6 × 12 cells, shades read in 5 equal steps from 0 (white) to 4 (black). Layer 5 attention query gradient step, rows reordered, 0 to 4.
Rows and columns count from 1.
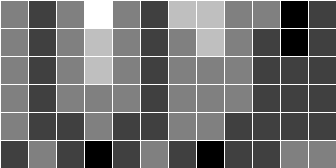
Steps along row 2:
up down down up up down down up up up down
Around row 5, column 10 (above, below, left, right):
3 3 3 3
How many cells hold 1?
5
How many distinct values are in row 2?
4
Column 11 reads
4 4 3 3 3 2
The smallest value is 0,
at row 1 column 4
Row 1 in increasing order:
0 1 1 2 2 2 2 2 3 3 3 4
